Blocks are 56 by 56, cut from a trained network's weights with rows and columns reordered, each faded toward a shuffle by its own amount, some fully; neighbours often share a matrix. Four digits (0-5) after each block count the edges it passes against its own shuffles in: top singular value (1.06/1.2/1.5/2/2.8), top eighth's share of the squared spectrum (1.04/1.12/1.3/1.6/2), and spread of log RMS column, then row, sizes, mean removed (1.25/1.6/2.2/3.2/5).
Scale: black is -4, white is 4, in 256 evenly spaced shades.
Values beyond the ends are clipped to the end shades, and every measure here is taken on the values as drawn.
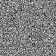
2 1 0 0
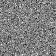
0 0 0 0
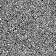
0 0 0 0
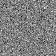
0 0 0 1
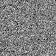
0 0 0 0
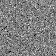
0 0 0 0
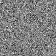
1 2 0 0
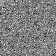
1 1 0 0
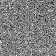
1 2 0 0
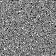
0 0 0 0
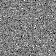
0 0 0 0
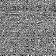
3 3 2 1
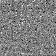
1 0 0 0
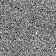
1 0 0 0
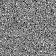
0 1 0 0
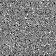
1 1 0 0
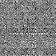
3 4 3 1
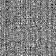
3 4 1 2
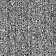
2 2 0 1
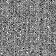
2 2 0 1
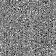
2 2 0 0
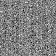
2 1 0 0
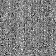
3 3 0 1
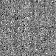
1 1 0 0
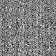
3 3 0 2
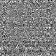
2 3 2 1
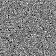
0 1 0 0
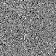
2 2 1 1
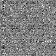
2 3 2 1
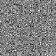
3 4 2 2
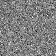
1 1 0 0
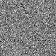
2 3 1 1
